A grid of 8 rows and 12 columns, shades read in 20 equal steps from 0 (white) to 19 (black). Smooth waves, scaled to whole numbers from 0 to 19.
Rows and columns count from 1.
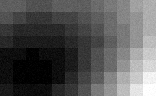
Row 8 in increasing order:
0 2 5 8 10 13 15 16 17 18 18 18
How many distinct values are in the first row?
7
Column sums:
127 133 136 135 129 122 111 98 83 66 48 31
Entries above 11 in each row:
7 8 8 9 8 8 8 7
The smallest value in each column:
12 12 13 13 12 12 12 10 8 5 2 0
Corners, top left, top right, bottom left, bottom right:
12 6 17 0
